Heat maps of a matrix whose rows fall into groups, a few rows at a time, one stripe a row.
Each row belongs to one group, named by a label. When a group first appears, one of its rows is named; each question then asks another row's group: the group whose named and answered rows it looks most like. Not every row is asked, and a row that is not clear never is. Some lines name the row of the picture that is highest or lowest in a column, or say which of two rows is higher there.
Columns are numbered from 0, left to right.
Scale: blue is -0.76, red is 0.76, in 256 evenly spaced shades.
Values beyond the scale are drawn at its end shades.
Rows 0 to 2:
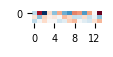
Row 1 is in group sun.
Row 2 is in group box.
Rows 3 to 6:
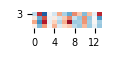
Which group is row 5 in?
sun
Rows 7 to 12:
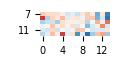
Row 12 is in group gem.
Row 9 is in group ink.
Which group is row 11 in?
box
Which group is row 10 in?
gem
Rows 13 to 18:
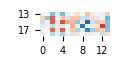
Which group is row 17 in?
gem
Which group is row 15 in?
gem
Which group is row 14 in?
sun
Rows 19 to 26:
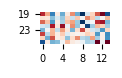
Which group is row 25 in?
sun
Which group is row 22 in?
gem
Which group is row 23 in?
box
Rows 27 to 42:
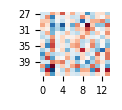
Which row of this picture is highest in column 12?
29
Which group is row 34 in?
sun
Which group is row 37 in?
ink
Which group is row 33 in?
box
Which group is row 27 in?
gem
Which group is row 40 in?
sun
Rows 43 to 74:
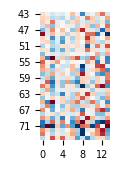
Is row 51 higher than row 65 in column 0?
No
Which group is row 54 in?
sun
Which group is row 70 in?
box
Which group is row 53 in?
ink
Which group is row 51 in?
ink
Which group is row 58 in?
box
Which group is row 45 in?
sun
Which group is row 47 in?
box
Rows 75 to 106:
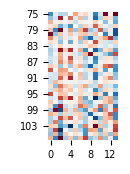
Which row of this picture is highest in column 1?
99
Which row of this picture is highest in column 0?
80
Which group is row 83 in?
box
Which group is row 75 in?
ink
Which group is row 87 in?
gem
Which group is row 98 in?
sun
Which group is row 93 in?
sun
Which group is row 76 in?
gem
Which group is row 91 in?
gem
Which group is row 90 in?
gem
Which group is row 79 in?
sun
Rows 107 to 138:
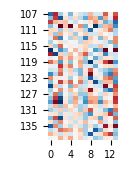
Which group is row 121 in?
box
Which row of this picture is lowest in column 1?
117
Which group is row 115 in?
sun
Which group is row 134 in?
sun
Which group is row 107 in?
ink
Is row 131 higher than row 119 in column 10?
No
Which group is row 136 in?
gem
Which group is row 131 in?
box
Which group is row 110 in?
gem
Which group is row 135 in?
ink
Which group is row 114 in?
box
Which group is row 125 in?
ink
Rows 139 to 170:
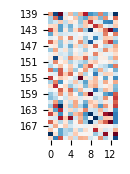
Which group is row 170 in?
sun
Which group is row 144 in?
ink
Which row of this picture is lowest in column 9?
165
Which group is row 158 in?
gem
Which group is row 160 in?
ink
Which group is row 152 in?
box
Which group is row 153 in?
sun
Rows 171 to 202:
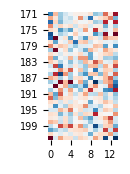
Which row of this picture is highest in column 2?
188
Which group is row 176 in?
ink
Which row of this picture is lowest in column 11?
202
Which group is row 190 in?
box
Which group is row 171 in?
ink
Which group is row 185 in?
gem
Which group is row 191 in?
sun
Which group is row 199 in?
gem
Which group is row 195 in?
gem
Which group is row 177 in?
ink
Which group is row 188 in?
gem
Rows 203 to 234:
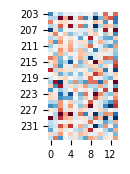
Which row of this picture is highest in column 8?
226
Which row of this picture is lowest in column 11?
229
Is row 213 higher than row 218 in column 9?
No
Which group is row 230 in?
box
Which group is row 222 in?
ink
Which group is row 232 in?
box
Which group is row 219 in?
box
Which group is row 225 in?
box
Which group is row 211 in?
box
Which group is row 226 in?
box
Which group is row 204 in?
gem
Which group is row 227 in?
sun
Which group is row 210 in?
sun
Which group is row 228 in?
gem
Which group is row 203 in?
ink
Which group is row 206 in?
gem
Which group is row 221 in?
sun
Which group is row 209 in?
box
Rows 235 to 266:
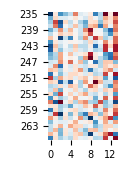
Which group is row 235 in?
ink
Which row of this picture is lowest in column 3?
235
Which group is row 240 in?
box
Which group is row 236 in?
ink
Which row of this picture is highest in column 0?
251
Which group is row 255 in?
sun
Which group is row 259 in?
ink
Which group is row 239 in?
box
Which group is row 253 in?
box
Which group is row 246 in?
box
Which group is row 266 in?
ink
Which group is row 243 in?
ink
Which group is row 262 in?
ink
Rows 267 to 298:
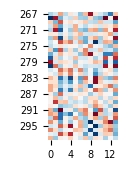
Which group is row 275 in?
box
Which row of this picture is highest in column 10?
291
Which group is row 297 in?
gem
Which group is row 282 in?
gem
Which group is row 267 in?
box
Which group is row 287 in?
sun
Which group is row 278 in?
ink
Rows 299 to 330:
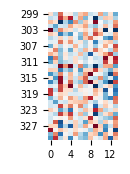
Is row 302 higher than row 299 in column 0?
No
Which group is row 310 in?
ink
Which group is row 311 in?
ink
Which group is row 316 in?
box
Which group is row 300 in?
gem
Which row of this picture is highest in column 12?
309
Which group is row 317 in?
gem
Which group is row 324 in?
gem
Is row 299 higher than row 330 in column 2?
Yes
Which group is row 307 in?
ink
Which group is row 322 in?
gem
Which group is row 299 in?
sun
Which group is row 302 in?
ink
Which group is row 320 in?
box
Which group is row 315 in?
sun
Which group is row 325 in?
box
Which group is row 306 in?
gem
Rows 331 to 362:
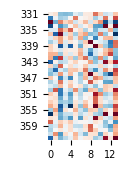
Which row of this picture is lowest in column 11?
333
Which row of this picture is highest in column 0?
333
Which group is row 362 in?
ink
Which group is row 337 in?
gem
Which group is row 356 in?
ink
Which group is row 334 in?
ink
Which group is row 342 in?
sun
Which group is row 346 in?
box
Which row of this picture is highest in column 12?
341
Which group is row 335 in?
gem
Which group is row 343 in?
ink
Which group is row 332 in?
ink
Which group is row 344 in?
sun
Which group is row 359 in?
box
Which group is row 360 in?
box
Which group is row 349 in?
gem
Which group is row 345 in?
ink
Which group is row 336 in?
sun
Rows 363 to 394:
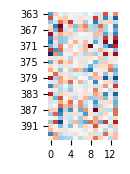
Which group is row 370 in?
ink
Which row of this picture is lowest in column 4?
387
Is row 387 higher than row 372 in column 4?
No
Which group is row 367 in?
sun
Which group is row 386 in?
gem
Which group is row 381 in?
ink
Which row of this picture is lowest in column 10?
390
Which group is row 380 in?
gem
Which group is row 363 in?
ink
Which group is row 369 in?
ink
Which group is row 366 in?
sun
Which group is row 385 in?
gem
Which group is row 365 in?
gem
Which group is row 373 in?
ink
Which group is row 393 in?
ink
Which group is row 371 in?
box
